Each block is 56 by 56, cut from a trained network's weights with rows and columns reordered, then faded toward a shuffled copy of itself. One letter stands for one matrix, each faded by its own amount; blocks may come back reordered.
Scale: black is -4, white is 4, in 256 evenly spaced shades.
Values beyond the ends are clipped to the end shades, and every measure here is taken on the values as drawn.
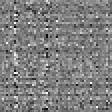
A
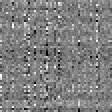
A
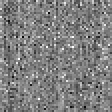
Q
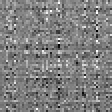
A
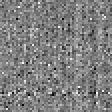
Q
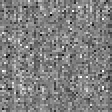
Q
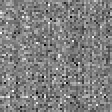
Q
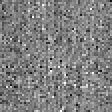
Q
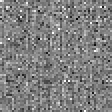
Q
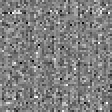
Q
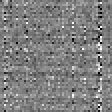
A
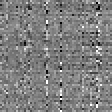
A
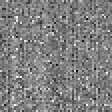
Q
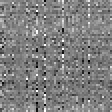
A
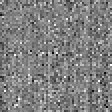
Q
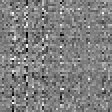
A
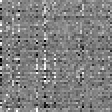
A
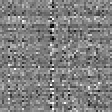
A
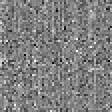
Q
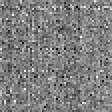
Q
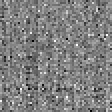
Q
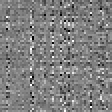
A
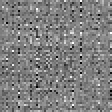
A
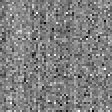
Q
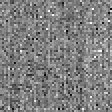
Q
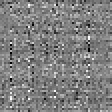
A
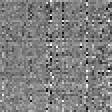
A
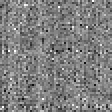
Q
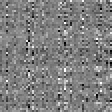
A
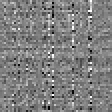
A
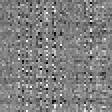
A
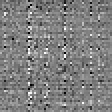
A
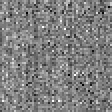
Q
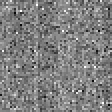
Q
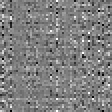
A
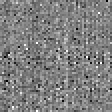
Q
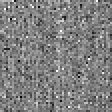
Q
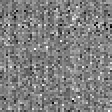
Q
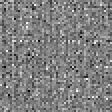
Q
